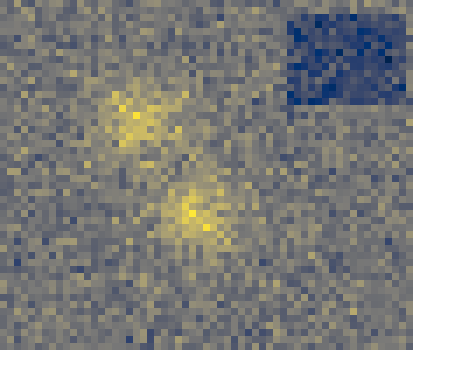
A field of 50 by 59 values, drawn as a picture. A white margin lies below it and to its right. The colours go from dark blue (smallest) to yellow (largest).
Bumps: two. Ninth with the highest average: centre. Mirror symmetry: none. Ninth with the lowest average: top right. Odd patch: lower, in the top right.
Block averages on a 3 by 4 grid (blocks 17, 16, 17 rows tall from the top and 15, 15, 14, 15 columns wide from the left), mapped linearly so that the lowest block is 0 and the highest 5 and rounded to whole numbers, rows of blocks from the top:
3420 | 3533 | 3333
